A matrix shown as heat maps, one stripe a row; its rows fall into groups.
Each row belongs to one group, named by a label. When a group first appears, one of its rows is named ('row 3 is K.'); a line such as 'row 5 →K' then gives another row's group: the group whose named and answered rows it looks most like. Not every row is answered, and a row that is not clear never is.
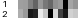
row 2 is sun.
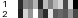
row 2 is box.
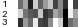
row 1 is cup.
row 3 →box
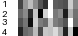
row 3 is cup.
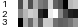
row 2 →box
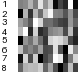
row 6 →sun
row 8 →cup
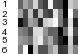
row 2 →sun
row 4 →cup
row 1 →cup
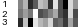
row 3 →cup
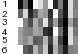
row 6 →sun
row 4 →sun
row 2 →sun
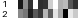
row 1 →box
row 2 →sun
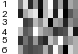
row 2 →box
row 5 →box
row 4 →cup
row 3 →sun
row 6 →sun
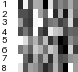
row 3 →cup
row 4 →box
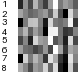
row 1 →box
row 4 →box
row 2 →sun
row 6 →sun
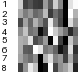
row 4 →box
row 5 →sun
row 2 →sun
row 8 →box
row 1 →sun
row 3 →cup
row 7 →box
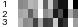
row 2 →cup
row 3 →sun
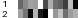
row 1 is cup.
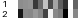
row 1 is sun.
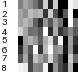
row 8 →sun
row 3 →sun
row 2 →cup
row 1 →sun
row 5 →box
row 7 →cup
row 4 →sun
